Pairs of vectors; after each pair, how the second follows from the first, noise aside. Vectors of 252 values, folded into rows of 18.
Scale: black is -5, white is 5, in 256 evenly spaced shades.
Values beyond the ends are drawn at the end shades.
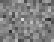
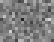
negated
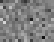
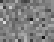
copied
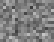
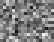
scaled up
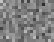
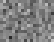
reversed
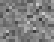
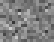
reversed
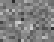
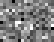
scaled up
